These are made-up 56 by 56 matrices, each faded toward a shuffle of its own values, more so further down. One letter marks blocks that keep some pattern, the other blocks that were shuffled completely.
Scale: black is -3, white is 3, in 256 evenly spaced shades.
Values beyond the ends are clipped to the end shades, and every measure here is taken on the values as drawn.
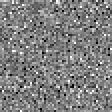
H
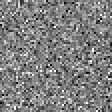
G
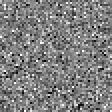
G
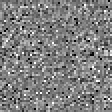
H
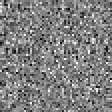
H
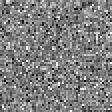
H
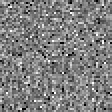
H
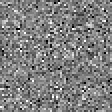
H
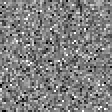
G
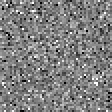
G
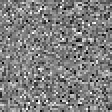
H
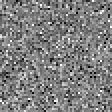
G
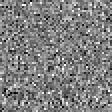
H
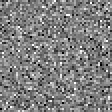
G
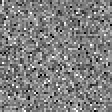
G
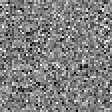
H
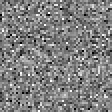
H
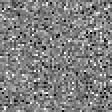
H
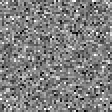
G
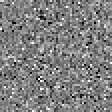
H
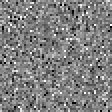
G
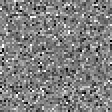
H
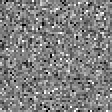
G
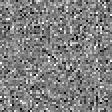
H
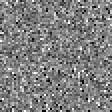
G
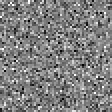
G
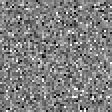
H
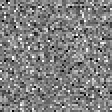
H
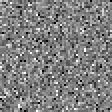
H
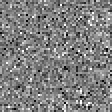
H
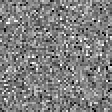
H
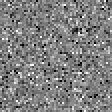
H
